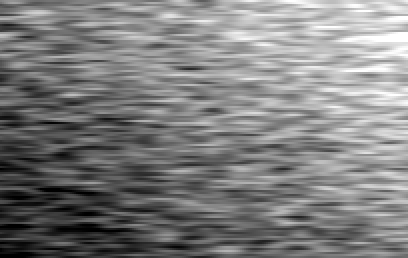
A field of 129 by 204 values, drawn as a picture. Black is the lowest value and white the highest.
Slope: up to the top right. Mirror symmetry: none. Ninth with the highest average: top right. Grain: streaks across. Average level on the scale: 50%. Ninth with the lowest average: bottom left.
